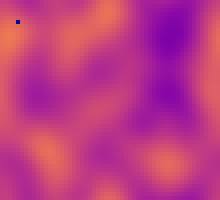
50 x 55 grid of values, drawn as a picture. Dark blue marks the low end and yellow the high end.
Neither half mirrors the other. One lone cell stands out, far lower than its neighbours. No single row or column stands out from its neighbours.
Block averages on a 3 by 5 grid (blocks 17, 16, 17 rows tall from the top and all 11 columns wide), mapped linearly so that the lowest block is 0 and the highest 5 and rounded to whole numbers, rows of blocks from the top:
55502 / 33303 / 35343
